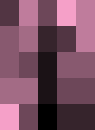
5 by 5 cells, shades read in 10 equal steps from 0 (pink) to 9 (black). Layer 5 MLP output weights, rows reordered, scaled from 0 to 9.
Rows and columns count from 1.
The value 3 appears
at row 2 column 2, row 4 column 1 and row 4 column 2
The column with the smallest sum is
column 1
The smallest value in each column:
0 2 5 0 2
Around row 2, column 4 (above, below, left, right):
0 4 7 2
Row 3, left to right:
4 5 8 4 4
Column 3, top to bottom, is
5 7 8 8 9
